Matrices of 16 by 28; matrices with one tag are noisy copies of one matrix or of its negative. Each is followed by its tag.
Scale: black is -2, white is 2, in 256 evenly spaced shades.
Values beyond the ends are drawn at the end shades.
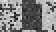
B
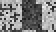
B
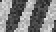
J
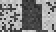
B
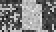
B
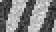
J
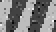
J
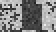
B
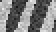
J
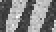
J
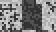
B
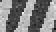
J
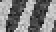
J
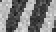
J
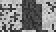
B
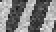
J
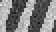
J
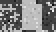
B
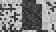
B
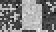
B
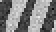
J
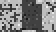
B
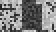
B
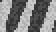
J
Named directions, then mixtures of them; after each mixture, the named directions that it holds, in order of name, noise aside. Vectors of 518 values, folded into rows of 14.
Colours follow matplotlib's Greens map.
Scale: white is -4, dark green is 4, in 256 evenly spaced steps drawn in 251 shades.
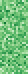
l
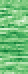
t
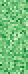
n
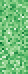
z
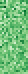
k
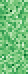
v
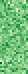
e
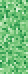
e, k, l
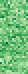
e, t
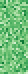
k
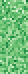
e, l, n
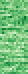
t, v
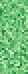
v, z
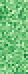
l, v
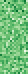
e, n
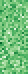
z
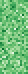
z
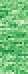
l, t, v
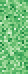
k, z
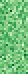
v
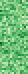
l, t, z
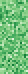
l, v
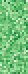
e, n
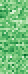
l, t, v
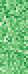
k, l, z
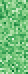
e, l, v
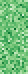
z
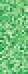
n, v, z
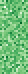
k, v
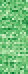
l, n, t
